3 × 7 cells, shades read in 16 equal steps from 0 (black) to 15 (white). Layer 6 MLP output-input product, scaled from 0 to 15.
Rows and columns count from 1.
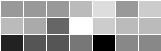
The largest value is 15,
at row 2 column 4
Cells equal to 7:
1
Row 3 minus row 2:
-9 -5 -1 -8 -12 -3 -3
